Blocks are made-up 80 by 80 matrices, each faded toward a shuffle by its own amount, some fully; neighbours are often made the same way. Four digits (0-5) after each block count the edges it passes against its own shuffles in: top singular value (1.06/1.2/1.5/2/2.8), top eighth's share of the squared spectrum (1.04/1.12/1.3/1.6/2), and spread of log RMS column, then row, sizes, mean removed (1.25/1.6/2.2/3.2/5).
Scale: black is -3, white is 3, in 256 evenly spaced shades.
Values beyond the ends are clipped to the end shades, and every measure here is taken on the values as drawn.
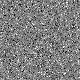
0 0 0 0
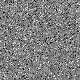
0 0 0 0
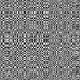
5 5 4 4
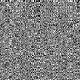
4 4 2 2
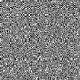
4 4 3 2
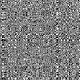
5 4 3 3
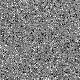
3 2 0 0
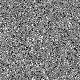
2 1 0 0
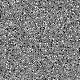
2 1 0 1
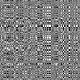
5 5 4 4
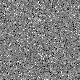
0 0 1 0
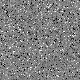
2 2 0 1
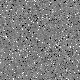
2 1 0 0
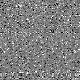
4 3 1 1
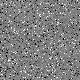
1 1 0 0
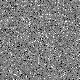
0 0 0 0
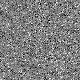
2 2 0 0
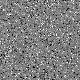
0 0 0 0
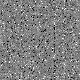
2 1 1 0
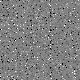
2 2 1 0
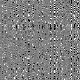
4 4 3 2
